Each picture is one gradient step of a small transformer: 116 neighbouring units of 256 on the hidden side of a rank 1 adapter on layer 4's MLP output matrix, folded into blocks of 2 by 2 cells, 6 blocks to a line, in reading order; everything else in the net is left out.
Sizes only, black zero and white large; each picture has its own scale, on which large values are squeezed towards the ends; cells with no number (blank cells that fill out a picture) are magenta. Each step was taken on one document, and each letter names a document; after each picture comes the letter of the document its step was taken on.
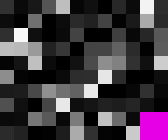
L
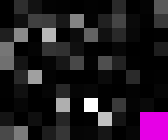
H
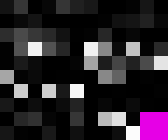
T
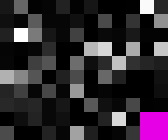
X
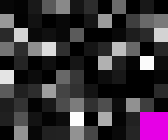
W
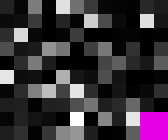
L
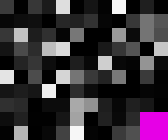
W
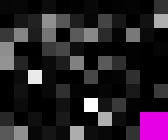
H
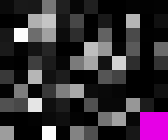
X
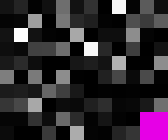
T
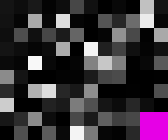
L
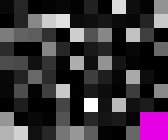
H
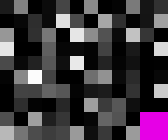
H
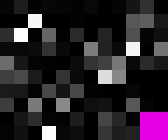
T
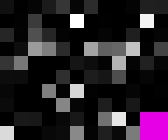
T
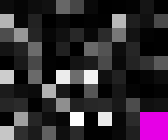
W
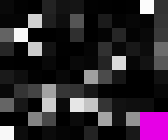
L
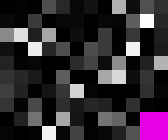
T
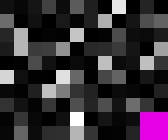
W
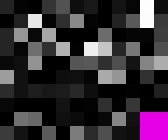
T
